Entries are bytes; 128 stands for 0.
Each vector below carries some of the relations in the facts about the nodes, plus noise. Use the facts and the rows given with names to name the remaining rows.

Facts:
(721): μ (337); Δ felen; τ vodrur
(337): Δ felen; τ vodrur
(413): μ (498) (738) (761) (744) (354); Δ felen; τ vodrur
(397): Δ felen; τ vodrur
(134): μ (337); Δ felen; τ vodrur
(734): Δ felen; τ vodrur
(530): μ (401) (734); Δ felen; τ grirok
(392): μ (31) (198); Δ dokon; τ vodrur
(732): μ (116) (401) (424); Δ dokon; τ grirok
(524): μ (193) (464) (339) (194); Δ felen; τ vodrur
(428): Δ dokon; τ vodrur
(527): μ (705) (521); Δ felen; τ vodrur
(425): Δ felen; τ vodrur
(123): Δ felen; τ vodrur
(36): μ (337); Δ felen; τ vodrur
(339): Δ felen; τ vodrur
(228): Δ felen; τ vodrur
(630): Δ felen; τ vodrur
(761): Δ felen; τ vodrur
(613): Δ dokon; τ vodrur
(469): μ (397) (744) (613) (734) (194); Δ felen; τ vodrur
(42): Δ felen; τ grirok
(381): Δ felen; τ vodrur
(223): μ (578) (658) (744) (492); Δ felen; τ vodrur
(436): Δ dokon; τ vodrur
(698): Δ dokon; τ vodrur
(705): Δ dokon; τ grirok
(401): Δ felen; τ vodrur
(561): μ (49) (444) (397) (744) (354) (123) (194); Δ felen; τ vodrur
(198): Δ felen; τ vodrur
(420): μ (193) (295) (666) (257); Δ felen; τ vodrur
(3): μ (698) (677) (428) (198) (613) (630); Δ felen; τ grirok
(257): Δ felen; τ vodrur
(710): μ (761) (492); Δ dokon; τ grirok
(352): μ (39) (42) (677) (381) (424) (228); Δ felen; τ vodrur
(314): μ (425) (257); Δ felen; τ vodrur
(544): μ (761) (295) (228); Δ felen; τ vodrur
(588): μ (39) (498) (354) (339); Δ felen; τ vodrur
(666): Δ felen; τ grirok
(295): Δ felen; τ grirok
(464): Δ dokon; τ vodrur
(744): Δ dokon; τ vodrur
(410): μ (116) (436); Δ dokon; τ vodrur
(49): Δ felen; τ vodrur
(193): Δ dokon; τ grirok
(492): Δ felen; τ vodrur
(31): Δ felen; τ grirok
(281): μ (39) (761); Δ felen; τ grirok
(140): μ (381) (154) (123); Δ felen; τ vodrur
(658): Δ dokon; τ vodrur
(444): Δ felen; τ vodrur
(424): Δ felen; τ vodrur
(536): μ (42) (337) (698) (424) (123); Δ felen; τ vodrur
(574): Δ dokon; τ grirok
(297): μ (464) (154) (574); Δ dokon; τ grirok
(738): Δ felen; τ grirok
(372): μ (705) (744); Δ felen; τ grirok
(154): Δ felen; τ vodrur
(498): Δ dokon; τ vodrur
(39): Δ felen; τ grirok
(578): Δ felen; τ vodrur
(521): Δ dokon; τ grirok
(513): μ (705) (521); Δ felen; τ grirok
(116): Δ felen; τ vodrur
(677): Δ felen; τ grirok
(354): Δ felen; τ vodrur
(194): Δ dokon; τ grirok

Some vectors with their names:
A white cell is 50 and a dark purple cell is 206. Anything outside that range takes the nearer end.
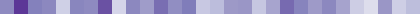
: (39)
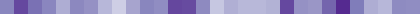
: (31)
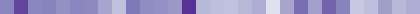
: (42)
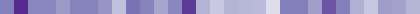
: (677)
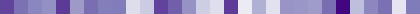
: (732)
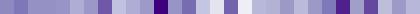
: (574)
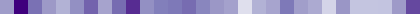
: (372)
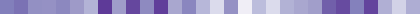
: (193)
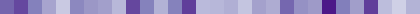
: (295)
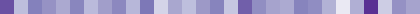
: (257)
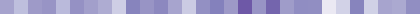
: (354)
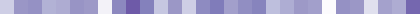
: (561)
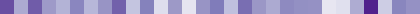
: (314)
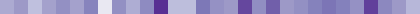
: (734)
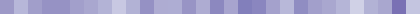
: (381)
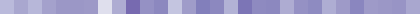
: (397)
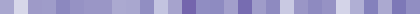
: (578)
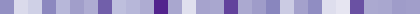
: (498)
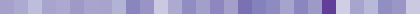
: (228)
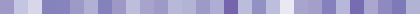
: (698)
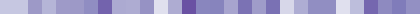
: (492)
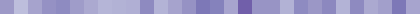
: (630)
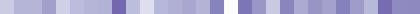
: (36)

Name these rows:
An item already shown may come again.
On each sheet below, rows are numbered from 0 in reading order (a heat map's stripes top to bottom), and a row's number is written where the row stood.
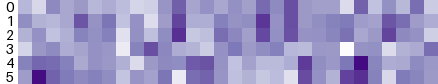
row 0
(154)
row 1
(401)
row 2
(734)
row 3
(561)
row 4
(31)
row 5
(3)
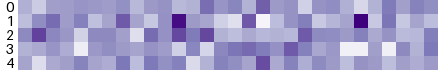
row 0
(578)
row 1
(297)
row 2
(738)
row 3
(413)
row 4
(339)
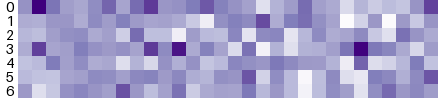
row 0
(372)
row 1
(588)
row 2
(536)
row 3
(194)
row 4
(140)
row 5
(744)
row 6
(658)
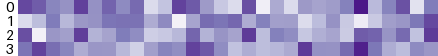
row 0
(732)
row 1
(223)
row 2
(410)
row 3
(31)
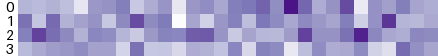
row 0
(761)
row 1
(420)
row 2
(31)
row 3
(536)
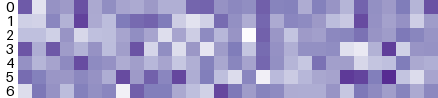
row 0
(116)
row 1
(524)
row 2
(337)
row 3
(314)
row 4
(424)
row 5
(193)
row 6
(469)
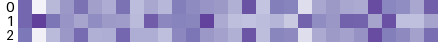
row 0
(436)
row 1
(666)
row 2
(436)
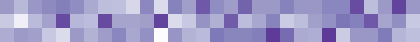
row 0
(198)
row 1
(464)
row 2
(544)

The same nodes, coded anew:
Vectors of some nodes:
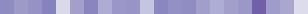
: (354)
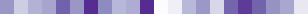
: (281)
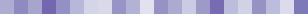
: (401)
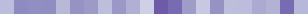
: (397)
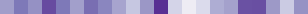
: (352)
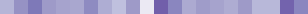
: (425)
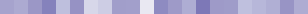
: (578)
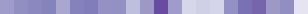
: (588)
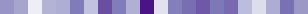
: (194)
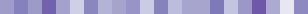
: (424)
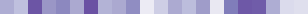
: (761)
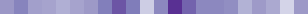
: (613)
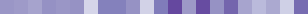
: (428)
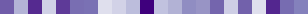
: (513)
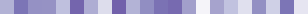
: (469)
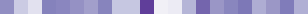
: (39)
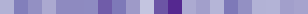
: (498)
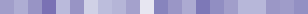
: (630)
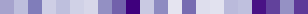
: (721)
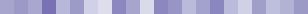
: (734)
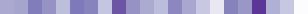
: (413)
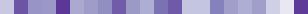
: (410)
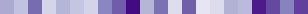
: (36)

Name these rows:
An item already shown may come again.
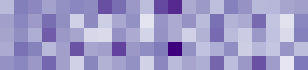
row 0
(498)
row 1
(116)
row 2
(401)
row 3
(744)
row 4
(424)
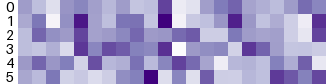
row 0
(3)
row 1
(732)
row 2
(410)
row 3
(710)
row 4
(561)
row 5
(337)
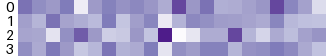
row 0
(524)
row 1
(492)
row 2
(530)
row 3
(420)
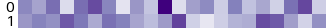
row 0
(372)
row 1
(352)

